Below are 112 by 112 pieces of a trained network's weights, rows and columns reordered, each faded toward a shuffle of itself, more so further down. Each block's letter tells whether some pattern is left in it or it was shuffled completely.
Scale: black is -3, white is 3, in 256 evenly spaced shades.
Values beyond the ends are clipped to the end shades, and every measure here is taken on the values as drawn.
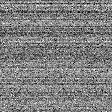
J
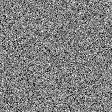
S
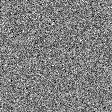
S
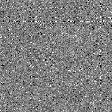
J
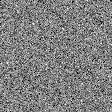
S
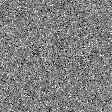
S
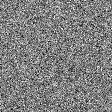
S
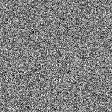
J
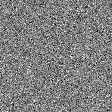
S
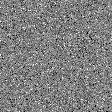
S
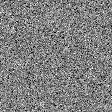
S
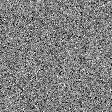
S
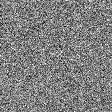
S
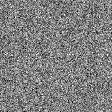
J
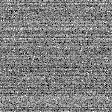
J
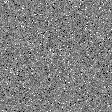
S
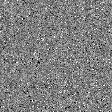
J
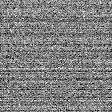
J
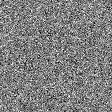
S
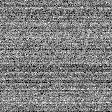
J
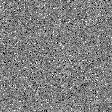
J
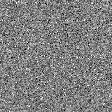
J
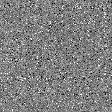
J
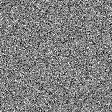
S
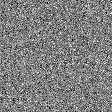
S
